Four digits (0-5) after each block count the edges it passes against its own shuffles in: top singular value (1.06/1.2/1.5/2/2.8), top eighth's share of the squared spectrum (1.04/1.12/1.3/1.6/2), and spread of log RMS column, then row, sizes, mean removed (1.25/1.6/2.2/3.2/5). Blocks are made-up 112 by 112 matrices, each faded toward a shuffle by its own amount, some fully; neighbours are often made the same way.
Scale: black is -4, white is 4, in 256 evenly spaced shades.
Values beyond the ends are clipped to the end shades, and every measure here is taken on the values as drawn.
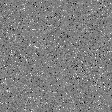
0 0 0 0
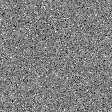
0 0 0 0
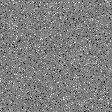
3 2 0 0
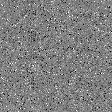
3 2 0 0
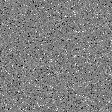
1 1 0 0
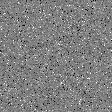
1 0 0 0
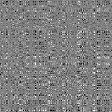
5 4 3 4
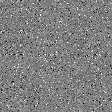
3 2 0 1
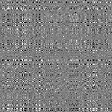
5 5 3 4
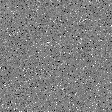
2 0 0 0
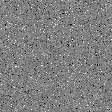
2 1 0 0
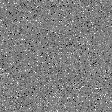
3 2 0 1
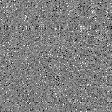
4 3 1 1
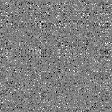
4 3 2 2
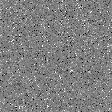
3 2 0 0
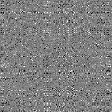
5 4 2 3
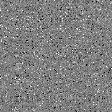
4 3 1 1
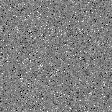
2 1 0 0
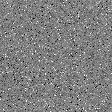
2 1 0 0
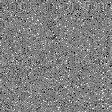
4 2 1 1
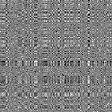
5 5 4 4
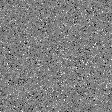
0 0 0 0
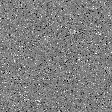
1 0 0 0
